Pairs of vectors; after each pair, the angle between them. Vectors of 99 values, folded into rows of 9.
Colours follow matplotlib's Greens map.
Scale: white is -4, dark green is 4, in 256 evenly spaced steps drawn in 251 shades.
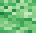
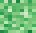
partly aligned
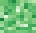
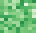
partly opposed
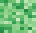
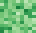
nearly parallel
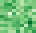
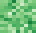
nearly parallel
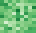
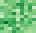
nearly opposite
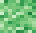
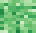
orthogonal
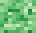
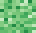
orthogonal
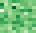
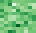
orthogonal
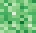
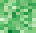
orthogonal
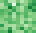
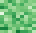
partly opposed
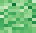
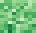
orthogonal
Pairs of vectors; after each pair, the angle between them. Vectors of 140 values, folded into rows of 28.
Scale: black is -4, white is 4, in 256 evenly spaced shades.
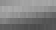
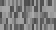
orthogonal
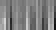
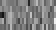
partly opposed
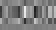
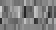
nearly opposite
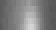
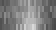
nearly parallel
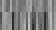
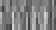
nearly opposite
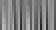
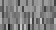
partly opposed
